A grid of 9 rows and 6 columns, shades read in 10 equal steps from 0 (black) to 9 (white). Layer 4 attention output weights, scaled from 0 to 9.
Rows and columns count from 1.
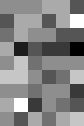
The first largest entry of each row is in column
4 6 2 1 2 1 1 2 6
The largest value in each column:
7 9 6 6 6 9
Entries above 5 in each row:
2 4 1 1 1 3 0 2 3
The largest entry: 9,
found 2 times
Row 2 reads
3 6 6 3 6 9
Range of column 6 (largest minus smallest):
9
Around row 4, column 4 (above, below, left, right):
5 5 3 2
